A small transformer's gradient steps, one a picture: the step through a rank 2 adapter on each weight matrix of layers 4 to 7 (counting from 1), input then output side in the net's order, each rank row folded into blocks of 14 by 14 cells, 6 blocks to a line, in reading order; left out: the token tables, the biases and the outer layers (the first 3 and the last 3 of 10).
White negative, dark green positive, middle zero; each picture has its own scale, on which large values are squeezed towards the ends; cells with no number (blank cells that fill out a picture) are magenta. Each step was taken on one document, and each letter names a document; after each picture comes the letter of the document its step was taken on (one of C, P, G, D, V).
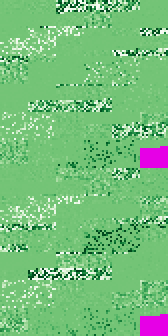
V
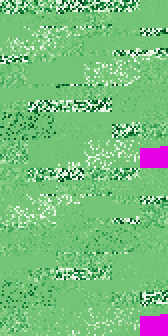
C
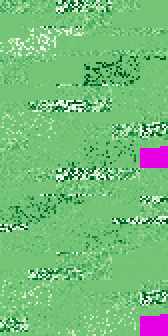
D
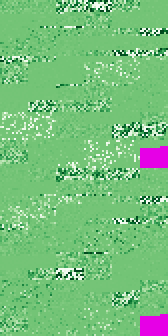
V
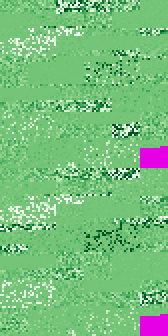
D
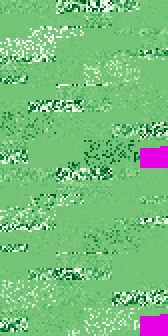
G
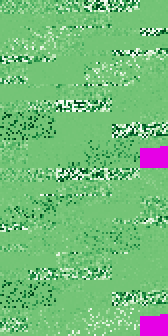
C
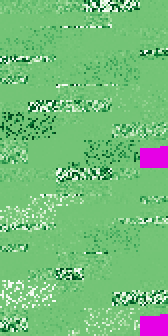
G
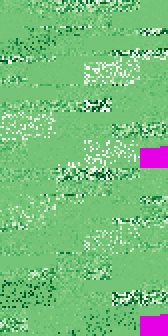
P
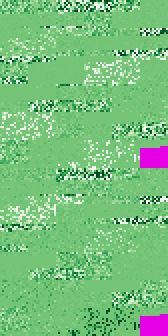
V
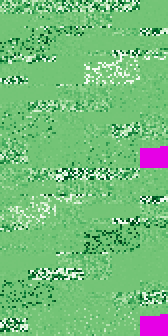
D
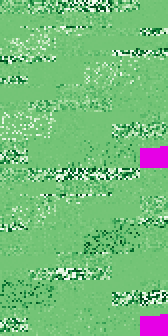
P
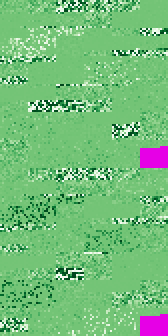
D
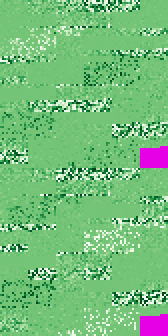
P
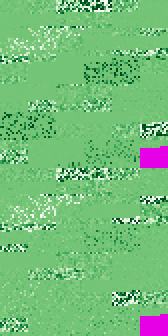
C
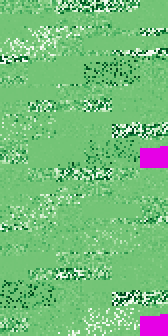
C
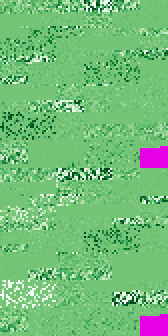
G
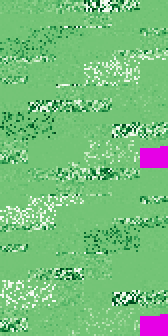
G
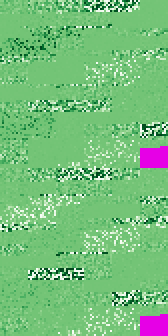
C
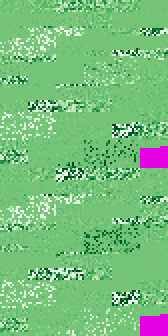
D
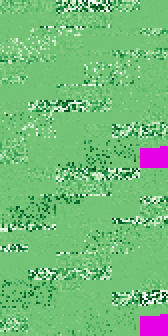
P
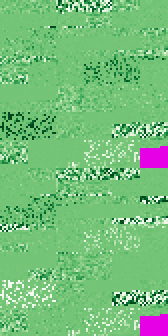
G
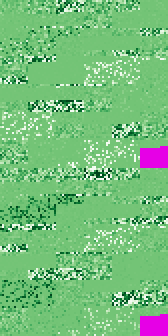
V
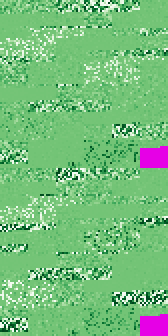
G
